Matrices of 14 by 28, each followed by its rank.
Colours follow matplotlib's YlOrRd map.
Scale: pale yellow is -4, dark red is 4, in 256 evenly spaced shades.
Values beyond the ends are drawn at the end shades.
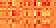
two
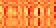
two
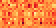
three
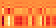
one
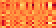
two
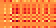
one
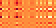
one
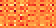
two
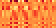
two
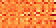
three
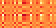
one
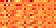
three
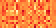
three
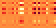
one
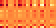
one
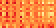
two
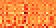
three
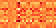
two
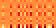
one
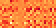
three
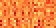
three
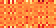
two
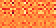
three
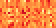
three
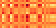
one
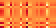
one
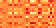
two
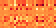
two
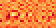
three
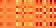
one
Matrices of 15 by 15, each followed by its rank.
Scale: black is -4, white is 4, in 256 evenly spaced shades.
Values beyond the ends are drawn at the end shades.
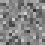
full rank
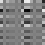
one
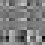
two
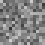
full rank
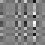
one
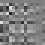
two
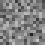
full rank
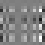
one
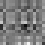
two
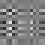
one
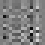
two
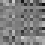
two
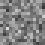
full rank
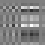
one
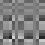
one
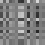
one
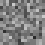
full rank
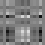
one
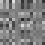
two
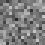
full rank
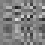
two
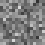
full rank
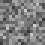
full rank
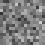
full rank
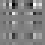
one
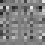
two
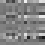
two
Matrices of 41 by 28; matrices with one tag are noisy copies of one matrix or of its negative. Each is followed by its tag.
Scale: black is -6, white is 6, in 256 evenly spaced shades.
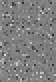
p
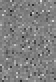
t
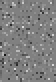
p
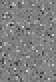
p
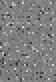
p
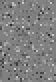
p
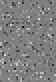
p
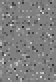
p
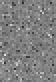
p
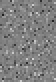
t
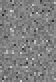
t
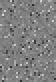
t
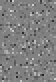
t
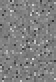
t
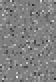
t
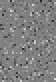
t
